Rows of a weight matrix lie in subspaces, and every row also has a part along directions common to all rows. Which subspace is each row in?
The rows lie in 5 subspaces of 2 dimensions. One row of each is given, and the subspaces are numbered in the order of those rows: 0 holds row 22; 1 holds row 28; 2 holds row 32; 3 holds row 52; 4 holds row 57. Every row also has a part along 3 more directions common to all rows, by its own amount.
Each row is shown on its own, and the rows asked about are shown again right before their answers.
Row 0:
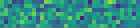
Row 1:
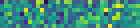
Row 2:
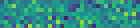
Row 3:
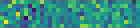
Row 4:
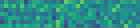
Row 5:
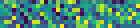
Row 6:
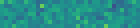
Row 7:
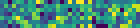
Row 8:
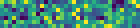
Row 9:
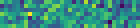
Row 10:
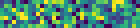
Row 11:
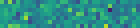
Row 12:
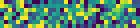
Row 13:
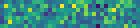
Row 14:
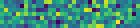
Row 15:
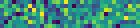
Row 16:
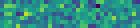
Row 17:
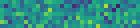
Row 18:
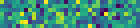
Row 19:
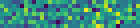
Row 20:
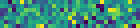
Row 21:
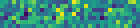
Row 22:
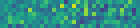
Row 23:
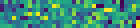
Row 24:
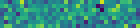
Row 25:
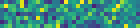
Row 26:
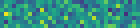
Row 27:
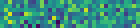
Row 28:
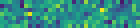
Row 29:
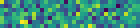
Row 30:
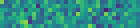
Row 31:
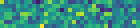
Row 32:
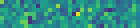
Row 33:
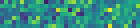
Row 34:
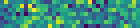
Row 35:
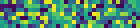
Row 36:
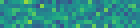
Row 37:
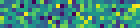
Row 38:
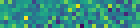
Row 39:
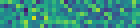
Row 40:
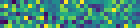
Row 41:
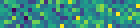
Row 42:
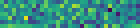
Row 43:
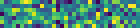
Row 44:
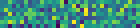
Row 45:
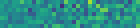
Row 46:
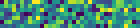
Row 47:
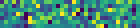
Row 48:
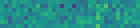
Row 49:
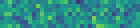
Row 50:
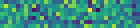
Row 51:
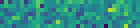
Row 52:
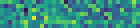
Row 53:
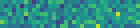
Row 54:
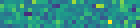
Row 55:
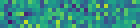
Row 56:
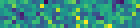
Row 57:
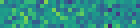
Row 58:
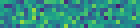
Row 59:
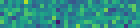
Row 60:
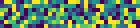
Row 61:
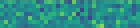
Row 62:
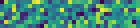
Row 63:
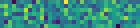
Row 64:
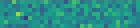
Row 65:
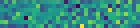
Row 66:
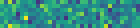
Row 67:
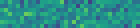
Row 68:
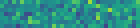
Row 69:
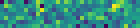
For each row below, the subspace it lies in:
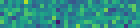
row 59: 4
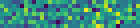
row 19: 3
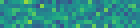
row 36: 4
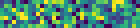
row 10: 4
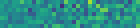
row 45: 0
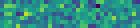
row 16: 0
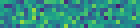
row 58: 3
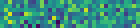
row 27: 0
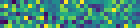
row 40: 3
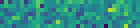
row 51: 4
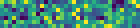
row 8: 4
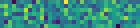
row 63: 3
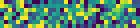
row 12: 1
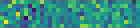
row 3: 3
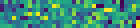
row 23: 1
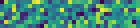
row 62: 1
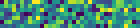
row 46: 1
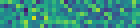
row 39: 3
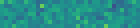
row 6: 4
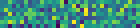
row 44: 0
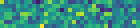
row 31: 1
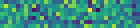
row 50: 3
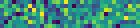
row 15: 3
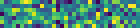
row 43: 4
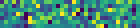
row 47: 2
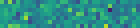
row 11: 2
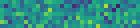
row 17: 0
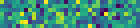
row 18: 2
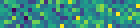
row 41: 4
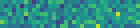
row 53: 1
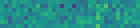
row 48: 0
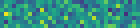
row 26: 2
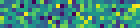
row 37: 2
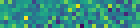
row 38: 0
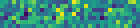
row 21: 4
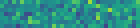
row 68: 0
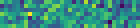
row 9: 1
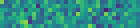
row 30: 2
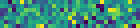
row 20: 1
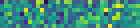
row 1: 2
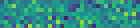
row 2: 0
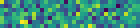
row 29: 2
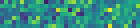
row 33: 4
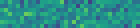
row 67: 0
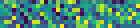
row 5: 4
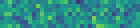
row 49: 2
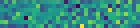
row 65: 0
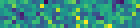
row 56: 4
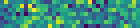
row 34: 3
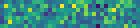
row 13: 0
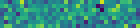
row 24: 1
